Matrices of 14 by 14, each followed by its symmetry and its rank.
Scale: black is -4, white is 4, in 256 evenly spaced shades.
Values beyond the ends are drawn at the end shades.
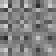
symmetric, rank two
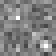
symmetric, rank three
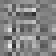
neither, rank two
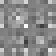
symmetric, rank three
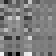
neither, rank two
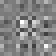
symmetric, rank three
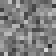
antisymmetric, full rank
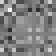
symmetric, rank two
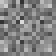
symmetric, rank two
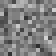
antisymmetric, full rank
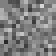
antisymmetric, full rank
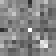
symmetric, rank three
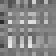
neither, rank two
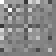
symmetric, rank three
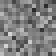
antisymmetric, full rank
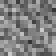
antisymmetric, full rank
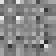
symmetric, rank two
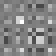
symmetric, rank two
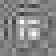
symmetric, rank two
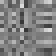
neither, rank two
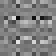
neither, rank two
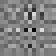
neither, rank two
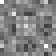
symmetric, rank three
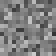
antisymmetric, full rank
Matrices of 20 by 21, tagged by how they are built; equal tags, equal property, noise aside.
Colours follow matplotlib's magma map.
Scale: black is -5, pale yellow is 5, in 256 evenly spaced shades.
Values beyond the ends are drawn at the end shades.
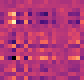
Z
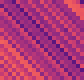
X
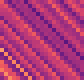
X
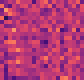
Z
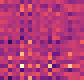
Z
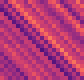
X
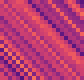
X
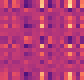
Z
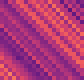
X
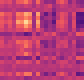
Z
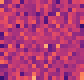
Z
